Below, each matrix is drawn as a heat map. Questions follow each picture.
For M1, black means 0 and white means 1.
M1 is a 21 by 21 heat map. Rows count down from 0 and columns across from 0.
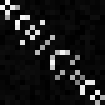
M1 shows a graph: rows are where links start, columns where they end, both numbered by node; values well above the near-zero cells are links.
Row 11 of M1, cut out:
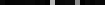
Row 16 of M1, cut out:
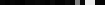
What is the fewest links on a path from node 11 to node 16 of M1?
2
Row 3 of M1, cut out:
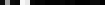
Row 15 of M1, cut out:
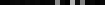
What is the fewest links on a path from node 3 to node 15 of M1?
6
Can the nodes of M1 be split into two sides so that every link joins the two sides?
no
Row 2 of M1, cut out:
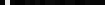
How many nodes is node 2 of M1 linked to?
1
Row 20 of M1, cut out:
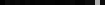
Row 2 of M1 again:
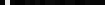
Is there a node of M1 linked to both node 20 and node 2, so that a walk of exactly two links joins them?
no
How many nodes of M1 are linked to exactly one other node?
6
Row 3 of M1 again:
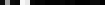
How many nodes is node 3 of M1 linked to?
3
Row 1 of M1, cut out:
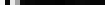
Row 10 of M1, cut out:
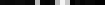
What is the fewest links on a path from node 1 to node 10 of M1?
5
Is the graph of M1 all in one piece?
yes
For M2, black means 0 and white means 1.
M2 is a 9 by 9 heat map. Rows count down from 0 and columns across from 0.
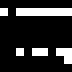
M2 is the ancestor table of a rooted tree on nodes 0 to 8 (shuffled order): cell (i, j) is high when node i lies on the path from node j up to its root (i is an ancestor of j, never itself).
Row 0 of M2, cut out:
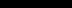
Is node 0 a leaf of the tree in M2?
yes
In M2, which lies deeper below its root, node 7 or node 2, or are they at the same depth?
the same depth
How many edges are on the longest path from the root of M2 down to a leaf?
3
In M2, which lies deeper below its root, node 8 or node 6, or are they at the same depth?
node 8
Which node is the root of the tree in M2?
1
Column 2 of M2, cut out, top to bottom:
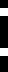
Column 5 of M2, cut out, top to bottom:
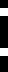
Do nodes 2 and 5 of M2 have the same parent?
yes
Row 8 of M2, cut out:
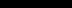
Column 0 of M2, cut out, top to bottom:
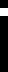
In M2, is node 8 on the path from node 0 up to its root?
no
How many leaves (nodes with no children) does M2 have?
6
